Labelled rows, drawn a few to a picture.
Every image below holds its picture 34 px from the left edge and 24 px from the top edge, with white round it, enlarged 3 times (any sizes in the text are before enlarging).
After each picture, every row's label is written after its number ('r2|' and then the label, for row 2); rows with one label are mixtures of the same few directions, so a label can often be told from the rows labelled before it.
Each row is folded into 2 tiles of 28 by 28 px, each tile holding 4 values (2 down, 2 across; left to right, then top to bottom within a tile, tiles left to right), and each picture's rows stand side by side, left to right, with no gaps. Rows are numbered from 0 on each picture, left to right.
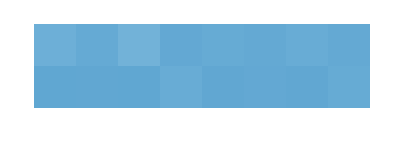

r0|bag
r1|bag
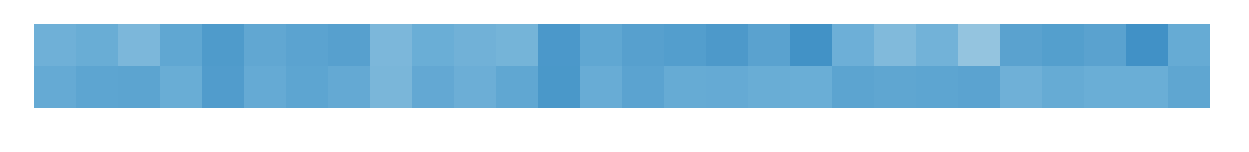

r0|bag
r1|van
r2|van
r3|van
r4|bag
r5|bag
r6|bag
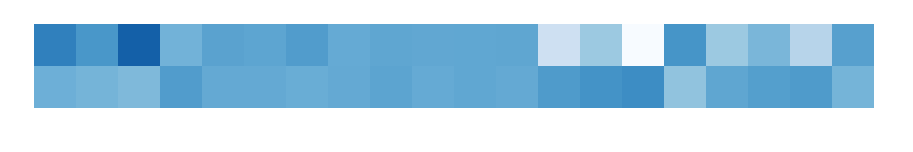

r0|bag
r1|bag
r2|van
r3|bag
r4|bag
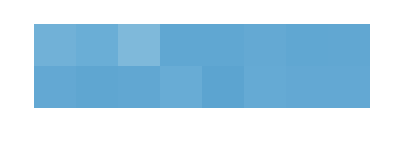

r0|bag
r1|van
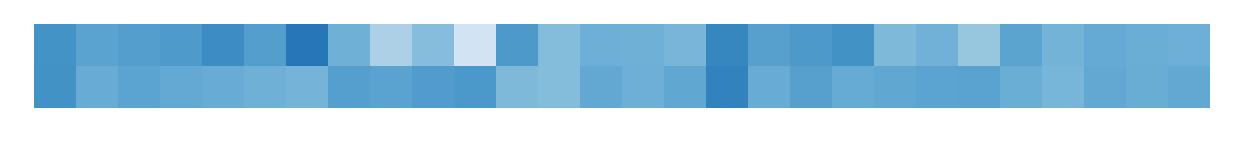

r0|van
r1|bag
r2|bag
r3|van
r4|van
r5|bag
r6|van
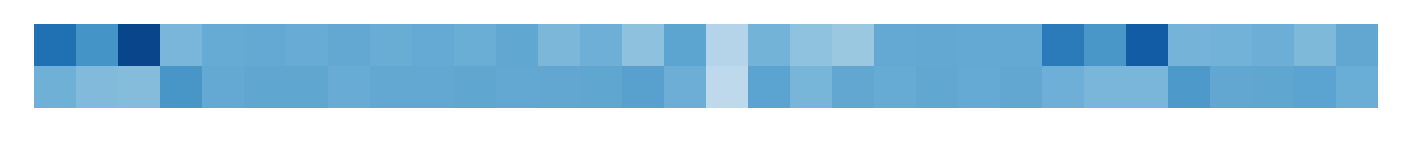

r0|bag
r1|bag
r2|bag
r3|bag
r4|van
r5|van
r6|bag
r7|bag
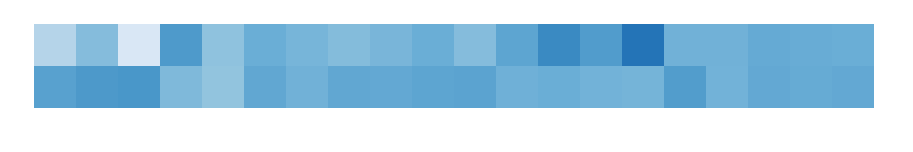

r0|bag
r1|van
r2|bag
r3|bag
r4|van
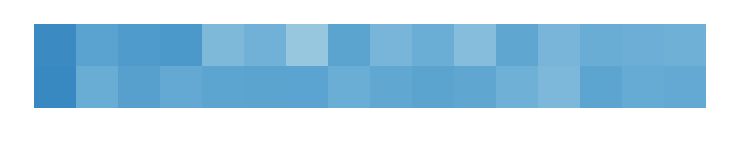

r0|van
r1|bag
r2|bag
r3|van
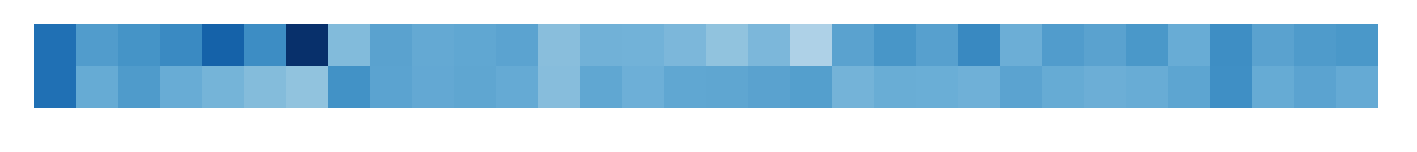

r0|van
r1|bag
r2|van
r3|van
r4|bag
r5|bag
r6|bag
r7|van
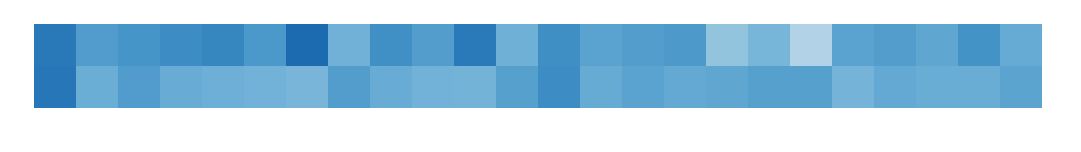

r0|van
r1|bag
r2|bag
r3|van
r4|bag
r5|bag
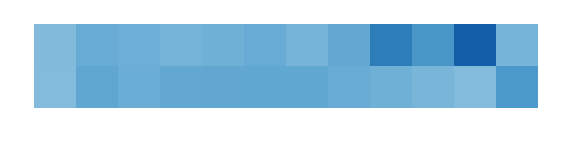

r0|van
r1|bag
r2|bag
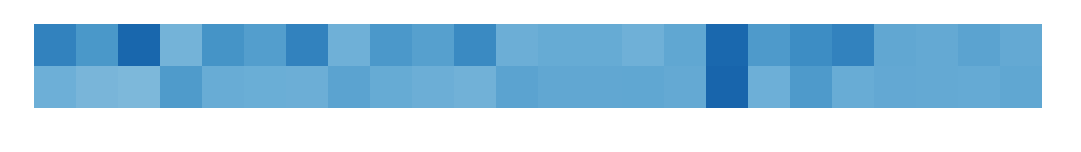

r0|bag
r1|bag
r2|bag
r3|bag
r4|van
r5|bag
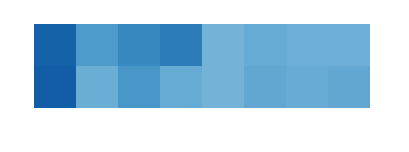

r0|van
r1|van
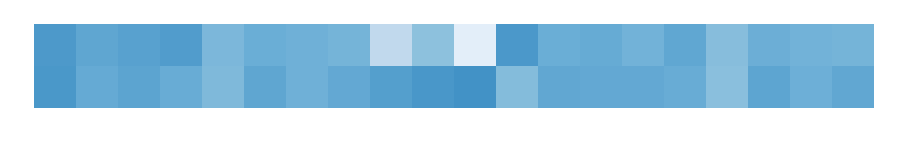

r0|van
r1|van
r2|bag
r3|bag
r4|van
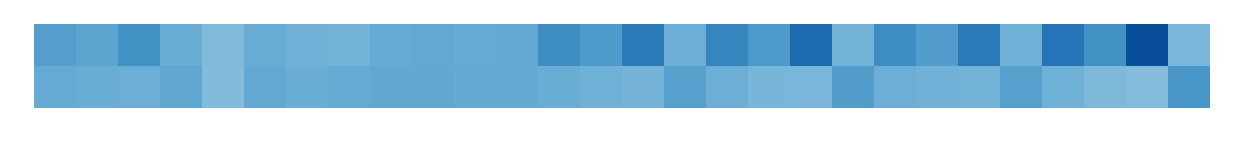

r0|bag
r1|van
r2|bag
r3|bag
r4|bag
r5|bag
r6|bag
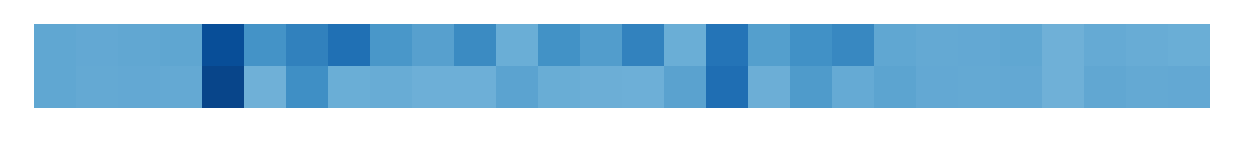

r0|van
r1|van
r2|bag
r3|bag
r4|van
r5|van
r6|van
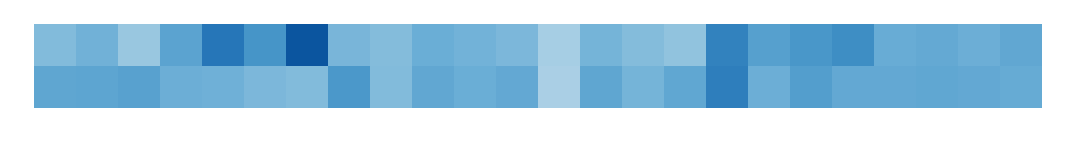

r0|bag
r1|bag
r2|van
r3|van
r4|van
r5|bag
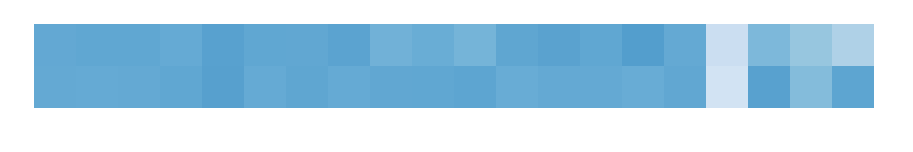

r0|bag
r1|van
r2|bag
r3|bag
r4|van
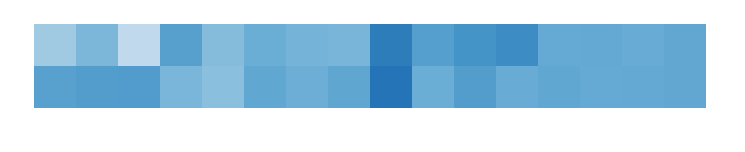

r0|bag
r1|van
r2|van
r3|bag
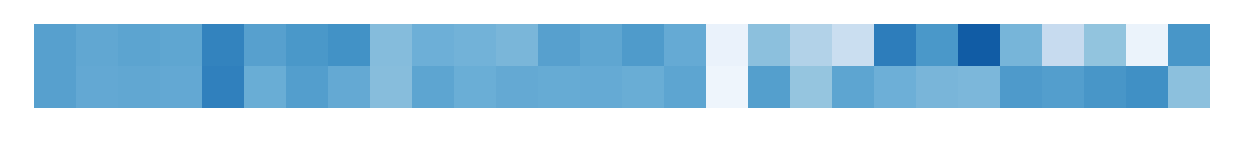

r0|van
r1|van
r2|van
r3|bag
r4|van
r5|bag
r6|bag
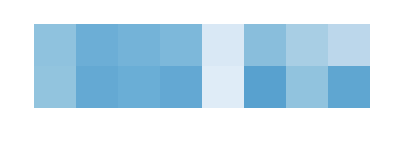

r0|van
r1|van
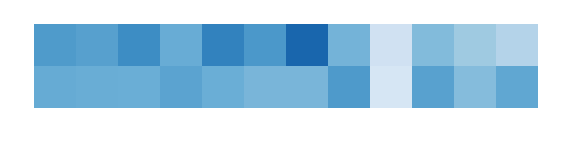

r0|bag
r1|bag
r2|van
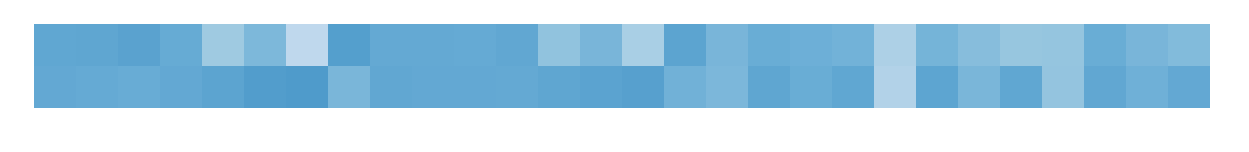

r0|bag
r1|bag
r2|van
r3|bag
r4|van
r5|van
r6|van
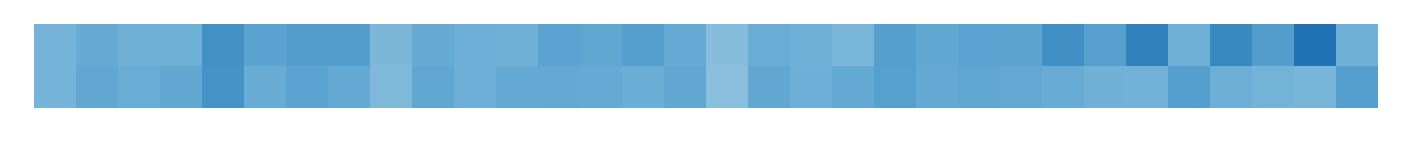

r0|van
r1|van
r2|van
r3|bag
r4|van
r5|van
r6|bag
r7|bag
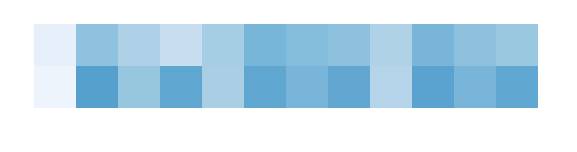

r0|van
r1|van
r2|van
